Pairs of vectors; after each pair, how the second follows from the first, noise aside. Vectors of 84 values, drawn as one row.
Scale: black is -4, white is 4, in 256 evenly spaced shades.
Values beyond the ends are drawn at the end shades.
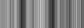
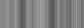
shrunk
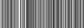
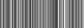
reversed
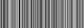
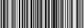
scaled up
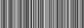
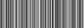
reversed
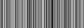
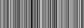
reversed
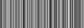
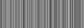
shrunk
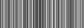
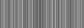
shrunk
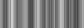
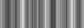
reversed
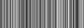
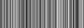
copied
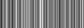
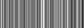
reversed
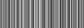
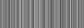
shrunk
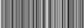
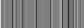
partly zeroed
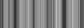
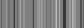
partly zeroed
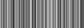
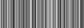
copied
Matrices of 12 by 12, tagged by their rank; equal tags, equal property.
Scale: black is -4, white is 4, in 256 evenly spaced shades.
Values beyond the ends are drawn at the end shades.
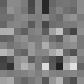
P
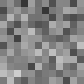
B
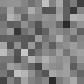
B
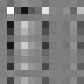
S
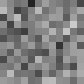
B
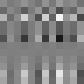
S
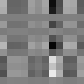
S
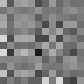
P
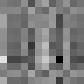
P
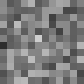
B
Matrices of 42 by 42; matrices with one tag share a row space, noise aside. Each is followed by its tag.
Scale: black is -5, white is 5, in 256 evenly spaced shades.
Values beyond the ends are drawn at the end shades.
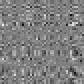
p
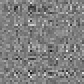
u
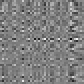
p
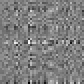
u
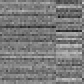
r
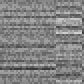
r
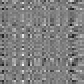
p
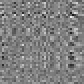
p
